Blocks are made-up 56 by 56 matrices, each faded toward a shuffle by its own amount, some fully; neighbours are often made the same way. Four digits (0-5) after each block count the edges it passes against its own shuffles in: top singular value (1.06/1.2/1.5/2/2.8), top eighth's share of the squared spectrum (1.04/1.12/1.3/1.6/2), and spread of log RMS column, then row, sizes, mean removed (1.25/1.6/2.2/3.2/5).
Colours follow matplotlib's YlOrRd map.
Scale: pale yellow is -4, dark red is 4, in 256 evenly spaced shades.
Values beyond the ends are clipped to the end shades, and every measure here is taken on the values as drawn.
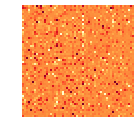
3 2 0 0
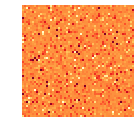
0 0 0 0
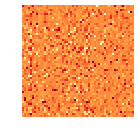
3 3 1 1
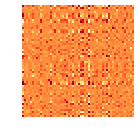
5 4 3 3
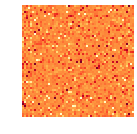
2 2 0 0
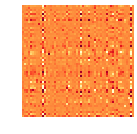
5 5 3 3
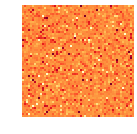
2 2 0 0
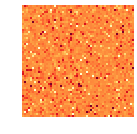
2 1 0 0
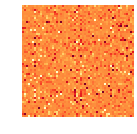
3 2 1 0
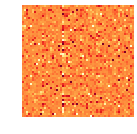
4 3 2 1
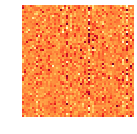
3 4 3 0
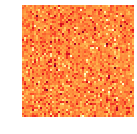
1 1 1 0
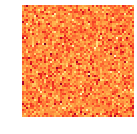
0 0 0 0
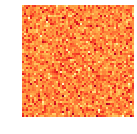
0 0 0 0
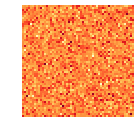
0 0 1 0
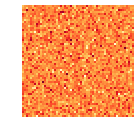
0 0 0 0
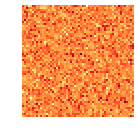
0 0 0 0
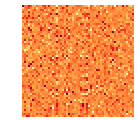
3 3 1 1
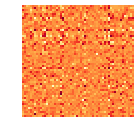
4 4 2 3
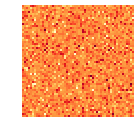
3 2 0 1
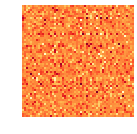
3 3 1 2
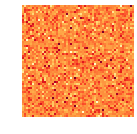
3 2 1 1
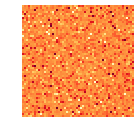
0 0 0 0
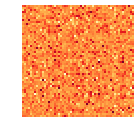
3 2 1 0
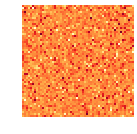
2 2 0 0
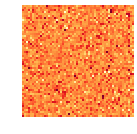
2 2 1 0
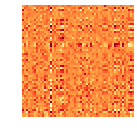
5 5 3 3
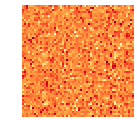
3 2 1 0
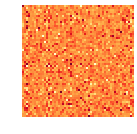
3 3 1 1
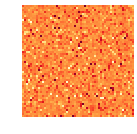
1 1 0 0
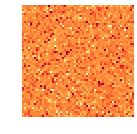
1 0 0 0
